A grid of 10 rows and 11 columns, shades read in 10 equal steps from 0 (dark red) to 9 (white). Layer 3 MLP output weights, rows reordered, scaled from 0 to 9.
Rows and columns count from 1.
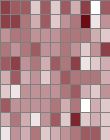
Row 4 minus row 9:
-2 1 -2 -5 0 2 -3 4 0 -1 -5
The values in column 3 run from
3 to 6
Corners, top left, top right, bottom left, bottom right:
2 3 8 7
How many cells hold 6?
16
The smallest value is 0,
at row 2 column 9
